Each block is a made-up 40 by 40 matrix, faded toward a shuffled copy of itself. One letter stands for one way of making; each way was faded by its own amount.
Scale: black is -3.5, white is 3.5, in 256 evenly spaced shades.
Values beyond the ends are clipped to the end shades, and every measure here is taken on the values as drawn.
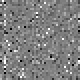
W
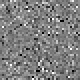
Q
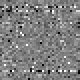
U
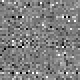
U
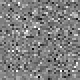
Q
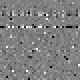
U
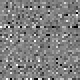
U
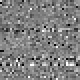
U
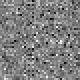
Q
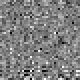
U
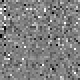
W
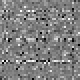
U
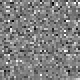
U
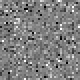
W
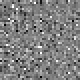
Q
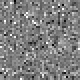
Q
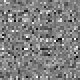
U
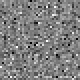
Q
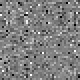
Q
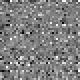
U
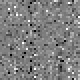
W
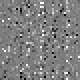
W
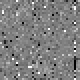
W
